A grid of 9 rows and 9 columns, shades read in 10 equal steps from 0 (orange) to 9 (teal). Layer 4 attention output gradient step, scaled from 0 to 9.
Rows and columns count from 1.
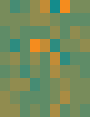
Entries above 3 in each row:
7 9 9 7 8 8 9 8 8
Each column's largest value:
6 8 7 7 6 9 8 6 6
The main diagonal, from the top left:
5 5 6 0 6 3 4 5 6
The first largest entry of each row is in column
6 7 1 2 7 3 4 3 3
